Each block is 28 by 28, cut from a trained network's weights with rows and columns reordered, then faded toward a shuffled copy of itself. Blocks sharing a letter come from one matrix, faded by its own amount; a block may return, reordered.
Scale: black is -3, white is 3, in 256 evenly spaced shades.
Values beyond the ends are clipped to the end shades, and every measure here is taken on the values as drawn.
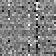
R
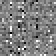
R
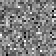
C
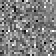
C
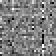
R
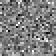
C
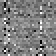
R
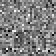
C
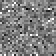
C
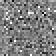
C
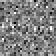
C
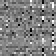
R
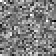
C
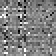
R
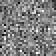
C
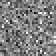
C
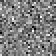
C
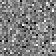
C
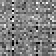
R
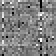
R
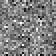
C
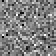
C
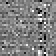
R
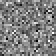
C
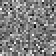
C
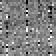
R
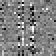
R
